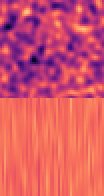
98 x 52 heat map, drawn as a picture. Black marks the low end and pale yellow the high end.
It is made of 2 by 1 panels. Panel 1,1: middling, blotchy, strong in contrast. Panel 2,1: high, streaked downward, faint in contrast.
